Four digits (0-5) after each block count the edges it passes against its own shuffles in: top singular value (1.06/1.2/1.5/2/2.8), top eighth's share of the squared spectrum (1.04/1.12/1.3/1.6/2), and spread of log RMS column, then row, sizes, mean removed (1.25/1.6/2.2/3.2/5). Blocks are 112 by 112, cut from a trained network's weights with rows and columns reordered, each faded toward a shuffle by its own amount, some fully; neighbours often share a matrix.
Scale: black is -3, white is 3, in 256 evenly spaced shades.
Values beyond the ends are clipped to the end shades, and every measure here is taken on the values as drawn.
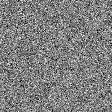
0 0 0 0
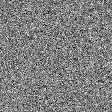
0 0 0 0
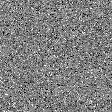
1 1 0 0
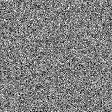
3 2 0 1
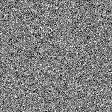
0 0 0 0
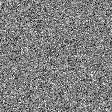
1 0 0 0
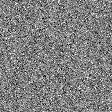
0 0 0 0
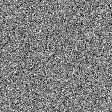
1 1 0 0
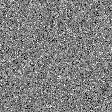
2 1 0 0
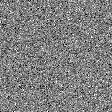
2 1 0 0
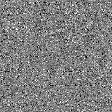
3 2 0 2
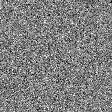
2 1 0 0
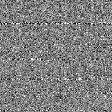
4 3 1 3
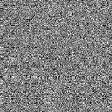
4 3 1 3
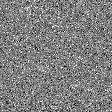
1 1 0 0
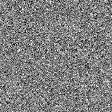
3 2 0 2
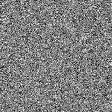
2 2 1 0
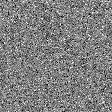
1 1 0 0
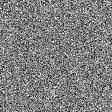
2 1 0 0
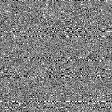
4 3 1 3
